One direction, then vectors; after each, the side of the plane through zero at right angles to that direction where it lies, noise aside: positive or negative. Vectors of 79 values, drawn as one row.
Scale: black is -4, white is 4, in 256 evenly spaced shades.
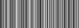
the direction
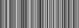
positive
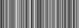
positive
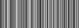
positive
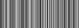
positive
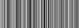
negative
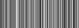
positive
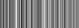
positive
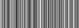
negative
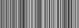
positive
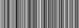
negative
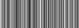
negative
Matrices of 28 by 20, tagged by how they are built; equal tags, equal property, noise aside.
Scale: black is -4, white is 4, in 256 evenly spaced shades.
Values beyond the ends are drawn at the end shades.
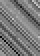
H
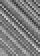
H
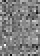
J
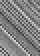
H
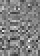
J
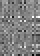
J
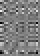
J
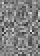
J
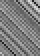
H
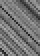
H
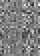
J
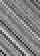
H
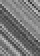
H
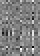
J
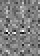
J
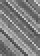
H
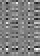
J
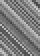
H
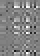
J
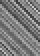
H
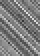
H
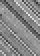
H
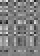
J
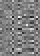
J
